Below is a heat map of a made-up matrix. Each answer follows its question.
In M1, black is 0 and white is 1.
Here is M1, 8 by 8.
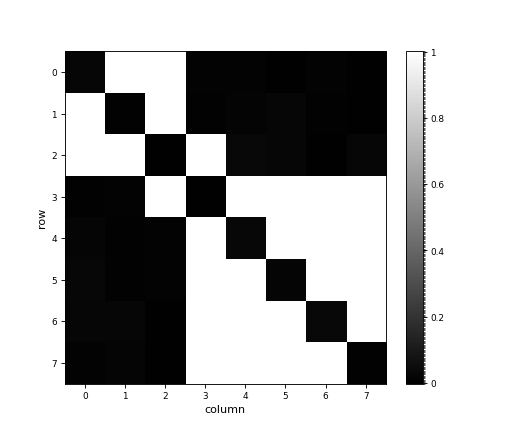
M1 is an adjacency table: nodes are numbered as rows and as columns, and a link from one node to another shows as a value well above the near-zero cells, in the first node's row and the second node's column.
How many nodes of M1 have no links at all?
0
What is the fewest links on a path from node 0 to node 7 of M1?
3
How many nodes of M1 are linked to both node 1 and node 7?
0
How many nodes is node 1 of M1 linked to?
2
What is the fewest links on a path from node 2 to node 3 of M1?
1
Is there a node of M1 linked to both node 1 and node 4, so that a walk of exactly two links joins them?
no
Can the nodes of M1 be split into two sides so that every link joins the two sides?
no
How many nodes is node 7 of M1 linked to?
4
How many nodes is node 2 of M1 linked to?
3
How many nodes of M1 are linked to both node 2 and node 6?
1
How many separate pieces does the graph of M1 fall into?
1
